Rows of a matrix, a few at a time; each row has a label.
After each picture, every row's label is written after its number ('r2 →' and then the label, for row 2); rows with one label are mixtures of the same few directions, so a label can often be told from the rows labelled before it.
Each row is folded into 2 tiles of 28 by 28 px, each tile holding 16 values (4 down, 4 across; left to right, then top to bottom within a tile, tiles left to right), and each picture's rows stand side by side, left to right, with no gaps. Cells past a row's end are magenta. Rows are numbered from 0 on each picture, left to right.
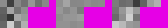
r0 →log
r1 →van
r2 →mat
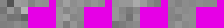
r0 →van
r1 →log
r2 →mat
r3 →log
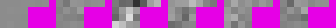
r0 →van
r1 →van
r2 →mat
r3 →mat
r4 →log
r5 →van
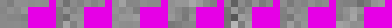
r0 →van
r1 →log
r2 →van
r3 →mat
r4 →log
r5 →log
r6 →mat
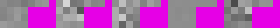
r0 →mat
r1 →van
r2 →log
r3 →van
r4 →van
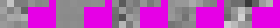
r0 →van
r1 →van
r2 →log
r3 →mat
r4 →mat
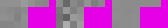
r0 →mat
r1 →log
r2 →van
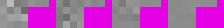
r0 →van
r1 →log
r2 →van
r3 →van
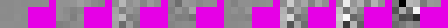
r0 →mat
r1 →mat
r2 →log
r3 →van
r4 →van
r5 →log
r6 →log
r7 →van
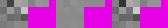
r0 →van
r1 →van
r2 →van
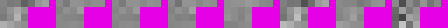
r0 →mat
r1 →van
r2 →van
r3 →van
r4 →mat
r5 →mat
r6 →mat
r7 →log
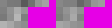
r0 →mat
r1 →mat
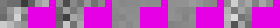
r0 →mat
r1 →log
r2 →log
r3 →mat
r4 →log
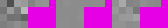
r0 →van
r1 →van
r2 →van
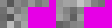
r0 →log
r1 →mat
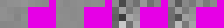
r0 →mat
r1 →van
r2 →log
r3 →log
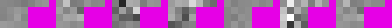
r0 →mat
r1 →van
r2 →van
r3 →mat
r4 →log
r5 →log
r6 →van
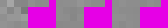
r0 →van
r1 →mat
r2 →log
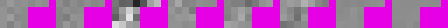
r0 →log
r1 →log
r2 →mat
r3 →van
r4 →mat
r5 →mat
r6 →mat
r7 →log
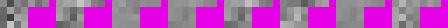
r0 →log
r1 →mat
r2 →van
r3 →mat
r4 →mat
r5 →mat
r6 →mat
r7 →log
